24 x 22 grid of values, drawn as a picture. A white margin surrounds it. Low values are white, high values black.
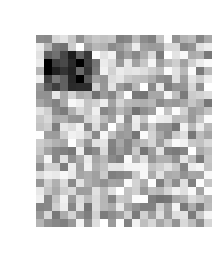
Mirror symmetry: none. Odd patch: higher, in the top left. Average level on the scale: 30%. Ninth with the highest average: top left.
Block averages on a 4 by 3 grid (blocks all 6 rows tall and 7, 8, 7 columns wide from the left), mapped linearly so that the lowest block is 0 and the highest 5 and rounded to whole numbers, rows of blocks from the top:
5 0 0
2 1 0
0 1 0
1 0 0
